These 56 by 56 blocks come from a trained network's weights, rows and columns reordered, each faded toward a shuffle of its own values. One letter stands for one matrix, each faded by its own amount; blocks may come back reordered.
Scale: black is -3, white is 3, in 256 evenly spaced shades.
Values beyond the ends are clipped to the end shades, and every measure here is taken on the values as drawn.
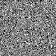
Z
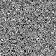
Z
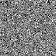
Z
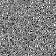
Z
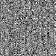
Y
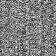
Y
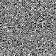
Z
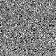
Z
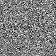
Z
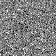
Z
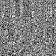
Y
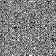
Y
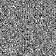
Y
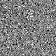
Z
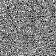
Z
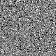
Z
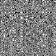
Y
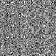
Y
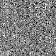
Y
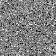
Z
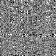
Y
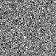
Z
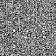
Y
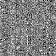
Y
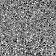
Z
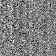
Y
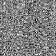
Y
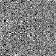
Y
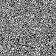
Z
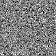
Z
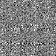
Y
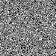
Z
